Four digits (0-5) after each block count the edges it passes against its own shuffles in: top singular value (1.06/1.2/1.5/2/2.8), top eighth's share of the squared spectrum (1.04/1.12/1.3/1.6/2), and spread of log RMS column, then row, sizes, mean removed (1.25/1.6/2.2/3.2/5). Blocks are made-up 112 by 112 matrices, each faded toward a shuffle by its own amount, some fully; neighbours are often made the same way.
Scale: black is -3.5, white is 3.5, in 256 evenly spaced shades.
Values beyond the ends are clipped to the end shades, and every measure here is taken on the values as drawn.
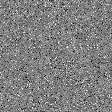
2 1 0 0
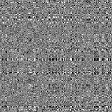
5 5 3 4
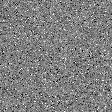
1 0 0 0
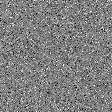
2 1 0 1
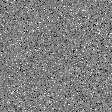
1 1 0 0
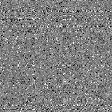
4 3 2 3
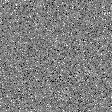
2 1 0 0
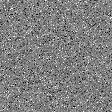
2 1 0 0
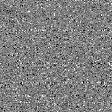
4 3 1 2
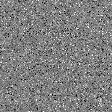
3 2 0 1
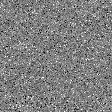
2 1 0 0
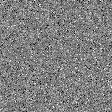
2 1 0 0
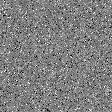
0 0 0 0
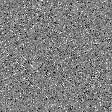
0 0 0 0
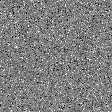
0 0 0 0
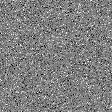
0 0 0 0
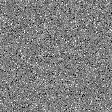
1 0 0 0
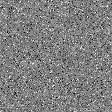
0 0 0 0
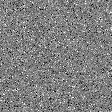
0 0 0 0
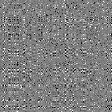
5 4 3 3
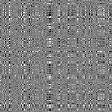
5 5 4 4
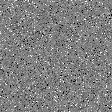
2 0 0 0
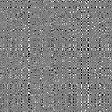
5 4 4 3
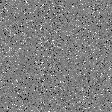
3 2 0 0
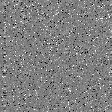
3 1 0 0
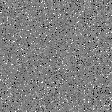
3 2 1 0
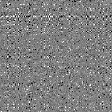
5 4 3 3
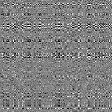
5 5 3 4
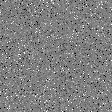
0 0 0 0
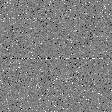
3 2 0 1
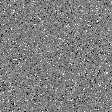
2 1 0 0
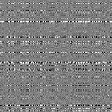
5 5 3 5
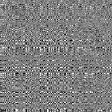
5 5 3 4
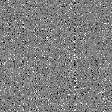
4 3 2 1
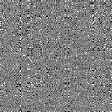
5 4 3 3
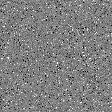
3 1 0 0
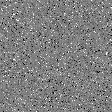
2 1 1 0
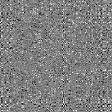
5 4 3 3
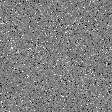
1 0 0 0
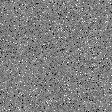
2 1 0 0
